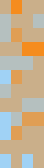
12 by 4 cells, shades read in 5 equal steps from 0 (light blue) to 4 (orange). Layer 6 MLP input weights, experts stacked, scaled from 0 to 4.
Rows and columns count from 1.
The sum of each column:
12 27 23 25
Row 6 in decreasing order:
3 2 2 0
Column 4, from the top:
2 1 2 4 2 2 2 1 3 2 2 2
